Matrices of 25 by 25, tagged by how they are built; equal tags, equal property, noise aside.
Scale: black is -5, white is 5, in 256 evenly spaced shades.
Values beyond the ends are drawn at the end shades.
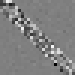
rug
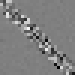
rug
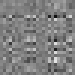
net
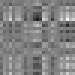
net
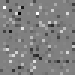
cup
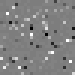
cup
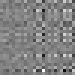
net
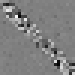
rug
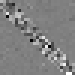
rug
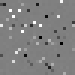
cup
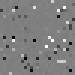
cup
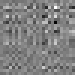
net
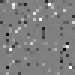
cup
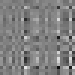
net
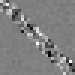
rug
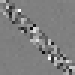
rug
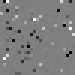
cup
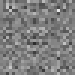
net
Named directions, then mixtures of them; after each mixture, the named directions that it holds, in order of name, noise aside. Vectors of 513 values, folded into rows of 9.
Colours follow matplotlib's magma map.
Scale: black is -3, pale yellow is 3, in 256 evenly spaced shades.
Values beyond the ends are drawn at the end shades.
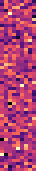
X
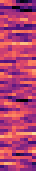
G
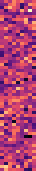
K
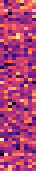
G, X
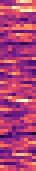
G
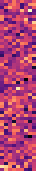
K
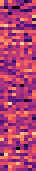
G, X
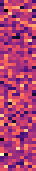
K, X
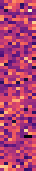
K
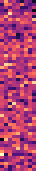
G, X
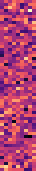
K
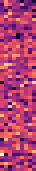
G, X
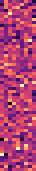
X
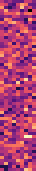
K
